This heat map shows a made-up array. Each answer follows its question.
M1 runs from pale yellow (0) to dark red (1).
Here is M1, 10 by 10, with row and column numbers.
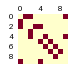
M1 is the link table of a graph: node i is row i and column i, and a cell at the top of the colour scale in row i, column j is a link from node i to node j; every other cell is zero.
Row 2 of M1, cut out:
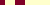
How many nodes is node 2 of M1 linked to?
3
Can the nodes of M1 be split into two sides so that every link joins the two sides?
yes
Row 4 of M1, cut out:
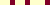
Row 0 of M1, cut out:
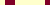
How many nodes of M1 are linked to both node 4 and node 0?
2
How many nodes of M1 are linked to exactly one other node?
3
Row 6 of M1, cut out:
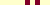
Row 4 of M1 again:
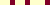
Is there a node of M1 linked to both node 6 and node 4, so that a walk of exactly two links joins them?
yes
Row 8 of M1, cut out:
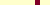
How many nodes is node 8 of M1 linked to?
1
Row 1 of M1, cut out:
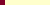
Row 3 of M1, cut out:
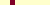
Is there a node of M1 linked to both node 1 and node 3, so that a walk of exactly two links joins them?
no
